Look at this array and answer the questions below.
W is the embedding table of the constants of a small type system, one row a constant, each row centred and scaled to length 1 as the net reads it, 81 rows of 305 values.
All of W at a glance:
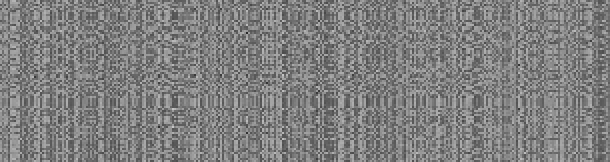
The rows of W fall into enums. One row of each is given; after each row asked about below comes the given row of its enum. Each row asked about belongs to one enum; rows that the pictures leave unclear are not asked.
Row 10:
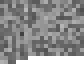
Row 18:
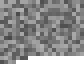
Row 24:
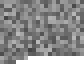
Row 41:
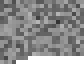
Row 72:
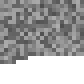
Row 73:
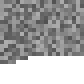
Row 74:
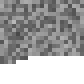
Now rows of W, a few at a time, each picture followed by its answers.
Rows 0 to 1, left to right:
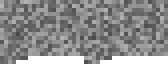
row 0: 74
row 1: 18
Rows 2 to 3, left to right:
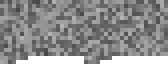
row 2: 10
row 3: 72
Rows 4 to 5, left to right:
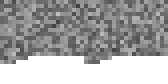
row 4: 41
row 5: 24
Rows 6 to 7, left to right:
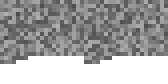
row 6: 72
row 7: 73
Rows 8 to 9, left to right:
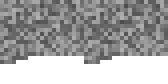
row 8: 72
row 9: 72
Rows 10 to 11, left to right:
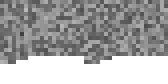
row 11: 73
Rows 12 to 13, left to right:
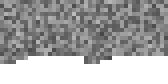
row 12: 24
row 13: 74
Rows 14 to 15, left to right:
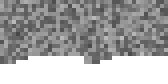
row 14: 74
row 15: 10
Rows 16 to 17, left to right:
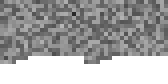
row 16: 41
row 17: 72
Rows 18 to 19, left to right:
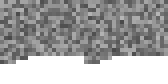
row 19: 24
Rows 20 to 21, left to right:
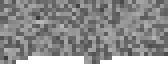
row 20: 41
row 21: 10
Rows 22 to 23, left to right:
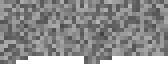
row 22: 73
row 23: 74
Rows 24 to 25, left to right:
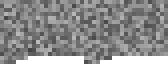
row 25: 18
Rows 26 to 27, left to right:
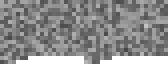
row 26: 18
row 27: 10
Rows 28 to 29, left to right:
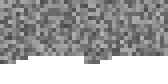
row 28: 18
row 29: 24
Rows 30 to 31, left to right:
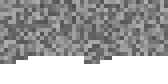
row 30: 72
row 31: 73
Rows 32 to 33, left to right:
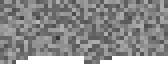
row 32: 41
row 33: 73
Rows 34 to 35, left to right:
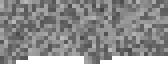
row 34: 74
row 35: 10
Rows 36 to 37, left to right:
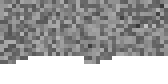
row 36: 73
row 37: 41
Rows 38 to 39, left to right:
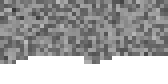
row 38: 41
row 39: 10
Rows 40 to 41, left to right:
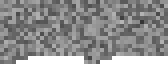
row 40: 72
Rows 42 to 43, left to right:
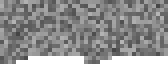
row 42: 74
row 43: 24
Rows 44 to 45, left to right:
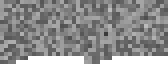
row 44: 73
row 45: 10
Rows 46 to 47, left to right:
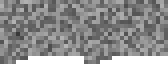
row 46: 74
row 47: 72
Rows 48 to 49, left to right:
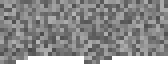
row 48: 24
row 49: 73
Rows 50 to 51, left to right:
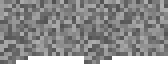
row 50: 73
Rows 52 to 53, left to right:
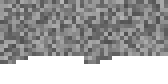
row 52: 73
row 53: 72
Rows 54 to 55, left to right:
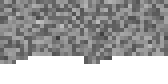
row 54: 41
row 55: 74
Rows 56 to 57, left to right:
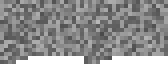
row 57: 74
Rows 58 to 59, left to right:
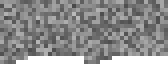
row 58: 24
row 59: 72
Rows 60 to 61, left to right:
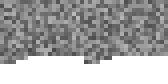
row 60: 24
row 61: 18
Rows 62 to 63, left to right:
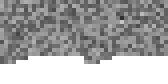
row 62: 74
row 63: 41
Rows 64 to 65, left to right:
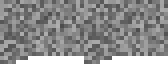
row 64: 73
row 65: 73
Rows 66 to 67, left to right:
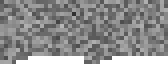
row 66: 41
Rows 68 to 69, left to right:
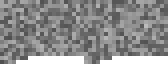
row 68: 18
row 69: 10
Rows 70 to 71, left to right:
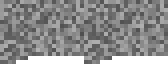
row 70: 73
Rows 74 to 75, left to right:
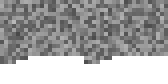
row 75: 18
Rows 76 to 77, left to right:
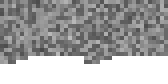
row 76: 10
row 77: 73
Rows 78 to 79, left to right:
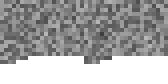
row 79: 74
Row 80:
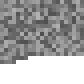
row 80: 72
